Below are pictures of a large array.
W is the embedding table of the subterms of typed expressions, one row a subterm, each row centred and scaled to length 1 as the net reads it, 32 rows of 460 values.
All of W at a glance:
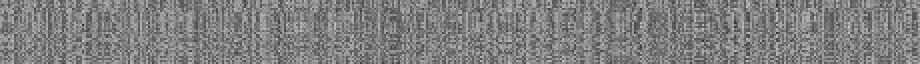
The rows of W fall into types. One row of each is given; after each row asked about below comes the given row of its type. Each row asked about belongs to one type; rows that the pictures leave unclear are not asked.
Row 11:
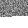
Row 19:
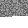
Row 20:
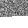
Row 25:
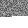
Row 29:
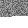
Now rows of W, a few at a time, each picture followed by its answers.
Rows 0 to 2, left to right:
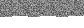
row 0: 19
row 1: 19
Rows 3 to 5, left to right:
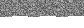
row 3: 19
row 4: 20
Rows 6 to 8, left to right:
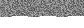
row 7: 25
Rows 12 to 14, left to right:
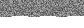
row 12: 11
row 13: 11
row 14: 25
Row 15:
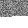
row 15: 29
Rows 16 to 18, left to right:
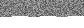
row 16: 25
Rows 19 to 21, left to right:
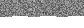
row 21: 11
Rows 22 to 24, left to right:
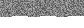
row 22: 29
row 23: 20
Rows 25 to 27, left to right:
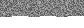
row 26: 11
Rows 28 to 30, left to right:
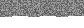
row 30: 19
